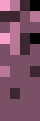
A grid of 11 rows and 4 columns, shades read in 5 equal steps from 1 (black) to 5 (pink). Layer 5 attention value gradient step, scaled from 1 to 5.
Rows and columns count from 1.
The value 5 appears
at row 1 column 1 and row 4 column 1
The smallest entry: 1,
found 2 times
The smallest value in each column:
2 2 2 1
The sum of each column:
37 35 30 29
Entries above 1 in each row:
3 4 4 3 4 4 4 4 4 4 4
